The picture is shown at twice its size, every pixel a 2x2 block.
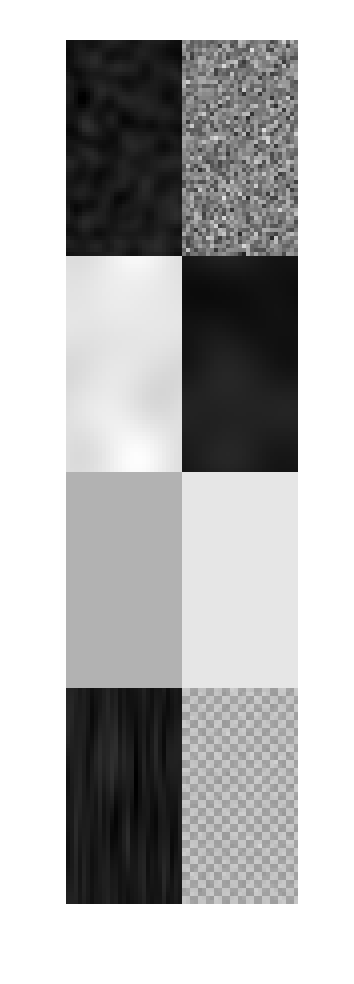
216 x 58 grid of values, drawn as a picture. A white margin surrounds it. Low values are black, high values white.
It is made of 4 by 2 panels. Panel 1,1: very low, blotchy, faint in contrast. Panel 1,2: middling, fine-grained, strong in contrast. Panel 2,1: very high, smooth, faint in contrast. Panel 2,2: very low, smooth, faint in contrast. Panel 3,1: high, flat. Panel 3,2: very high, flat. Panel 4,1: very low, streaked downward, faint in contrast. Panel 4,2: high, checkered.
